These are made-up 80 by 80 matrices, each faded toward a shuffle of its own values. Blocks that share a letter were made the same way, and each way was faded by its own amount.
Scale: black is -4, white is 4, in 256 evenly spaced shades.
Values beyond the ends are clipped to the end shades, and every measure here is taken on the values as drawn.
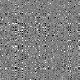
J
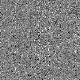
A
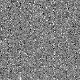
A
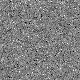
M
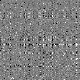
J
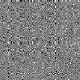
J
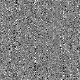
A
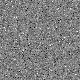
M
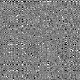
J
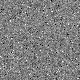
M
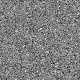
M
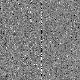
A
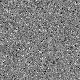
M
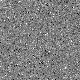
M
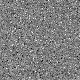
M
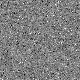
M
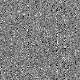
A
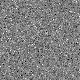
M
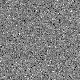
M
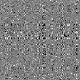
J
